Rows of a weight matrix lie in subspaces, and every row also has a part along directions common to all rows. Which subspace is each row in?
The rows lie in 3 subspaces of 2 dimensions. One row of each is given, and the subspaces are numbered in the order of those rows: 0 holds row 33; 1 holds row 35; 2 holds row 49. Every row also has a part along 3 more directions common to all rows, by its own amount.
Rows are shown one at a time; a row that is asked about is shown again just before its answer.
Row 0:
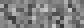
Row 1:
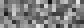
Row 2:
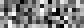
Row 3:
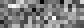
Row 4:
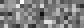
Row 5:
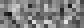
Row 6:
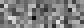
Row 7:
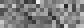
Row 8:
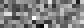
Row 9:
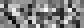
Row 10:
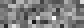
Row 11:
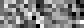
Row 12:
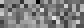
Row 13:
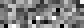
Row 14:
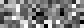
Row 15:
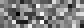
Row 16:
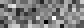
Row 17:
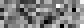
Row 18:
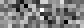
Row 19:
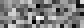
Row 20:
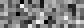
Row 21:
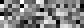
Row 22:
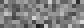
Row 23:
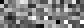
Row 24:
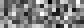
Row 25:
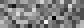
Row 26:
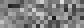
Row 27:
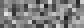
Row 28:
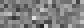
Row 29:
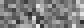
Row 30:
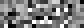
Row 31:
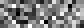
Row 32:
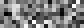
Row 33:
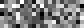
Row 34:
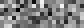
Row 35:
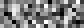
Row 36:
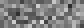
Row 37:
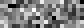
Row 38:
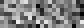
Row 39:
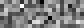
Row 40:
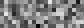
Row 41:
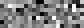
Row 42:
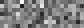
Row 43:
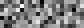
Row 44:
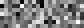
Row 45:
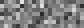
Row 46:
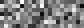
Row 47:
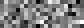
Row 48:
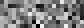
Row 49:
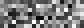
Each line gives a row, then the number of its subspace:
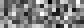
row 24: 1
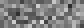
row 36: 2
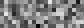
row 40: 1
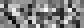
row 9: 1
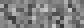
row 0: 1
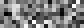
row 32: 1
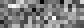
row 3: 2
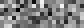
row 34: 0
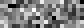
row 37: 2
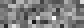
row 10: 2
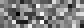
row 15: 2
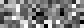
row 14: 1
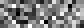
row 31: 2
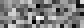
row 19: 2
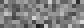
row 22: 1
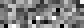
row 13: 2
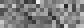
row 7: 0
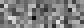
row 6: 1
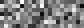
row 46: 0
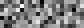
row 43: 0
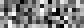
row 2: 1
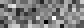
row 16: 2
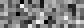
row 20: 0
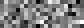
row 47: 1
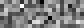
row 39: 0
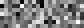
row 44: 0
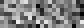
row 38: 2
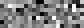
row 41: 2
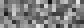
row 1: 1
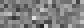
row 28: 1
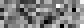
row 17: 0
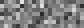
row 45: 0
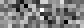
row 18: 2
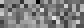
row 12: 0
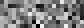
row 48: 2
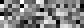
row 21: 0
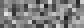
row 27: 1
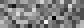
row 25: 2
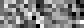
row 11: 2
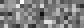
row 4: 0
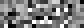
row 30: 2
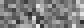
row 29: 2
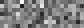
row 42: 0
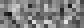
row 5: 1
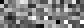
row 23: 1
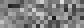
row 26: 2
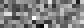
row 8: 1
